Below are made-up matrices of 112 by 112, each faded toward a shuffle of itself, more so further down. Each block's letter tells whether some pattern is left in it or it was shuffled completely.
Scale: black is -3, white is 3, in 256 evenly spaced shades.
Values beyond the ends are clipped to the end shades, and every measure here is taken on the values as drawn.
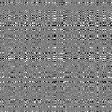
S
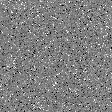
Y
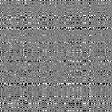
S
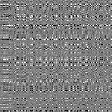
S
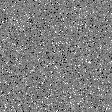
Y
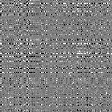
S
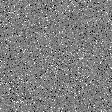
Y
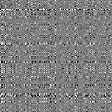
S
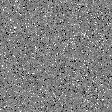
Y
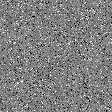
Y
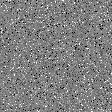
Y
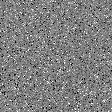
Y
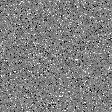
Y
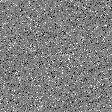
Y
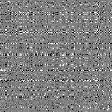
S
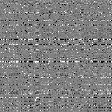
S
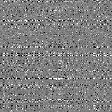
S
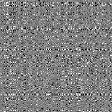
S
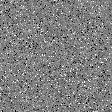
Y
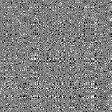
S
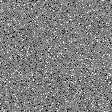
Y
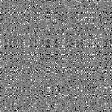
S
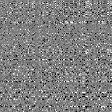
S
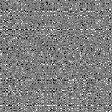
S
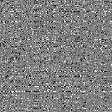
S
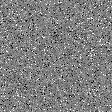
Y
